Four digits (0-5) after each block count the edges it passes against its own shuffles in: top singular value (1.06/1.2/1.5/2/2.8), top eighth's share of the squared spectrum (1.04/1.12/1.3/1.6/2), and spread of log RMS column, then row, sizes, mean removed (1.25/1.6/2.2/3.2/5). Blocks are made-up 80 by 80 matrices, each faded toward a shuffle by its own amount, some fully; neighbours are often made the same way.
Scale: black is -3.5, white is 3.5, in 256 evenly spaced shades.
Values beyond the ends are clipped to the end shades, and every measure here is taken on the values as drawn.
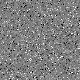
2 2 0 0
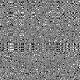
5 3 2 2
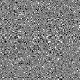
4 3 2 2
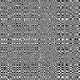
5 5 4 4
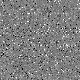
3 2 0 1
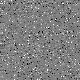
3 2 0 0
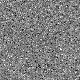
2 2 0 0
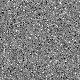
0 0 0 0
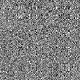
4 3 2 2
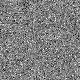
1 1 0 0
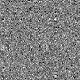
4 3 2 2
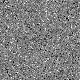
0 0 0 0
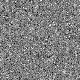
2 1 0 0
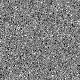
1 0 0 0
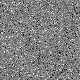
0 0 0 0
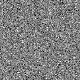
3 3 1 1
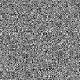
4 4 2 2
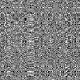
4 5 3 3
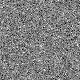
1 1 0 0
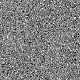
3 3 1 1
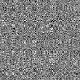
4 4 2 2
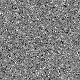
1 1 0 0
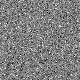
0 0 0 0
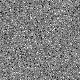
0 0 0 0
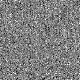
3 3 1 1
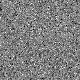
2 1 0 0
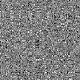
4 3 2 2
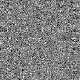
3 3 1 1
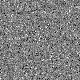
0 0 0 0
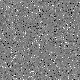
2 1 0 0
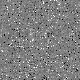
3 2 1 0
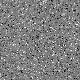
1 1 0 0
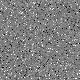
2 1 0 0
